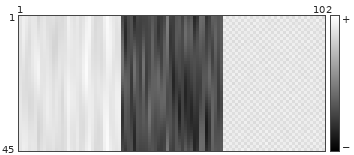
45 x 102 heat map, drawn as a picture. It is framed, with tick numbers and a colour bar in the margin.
The table splits into one row of 3 panels. Panel 1,1: very high, streaked downward, faint in contrast. Panel 1,2: low, streaked downward. Panel 1,3: very high, checkered, faint in contrast.
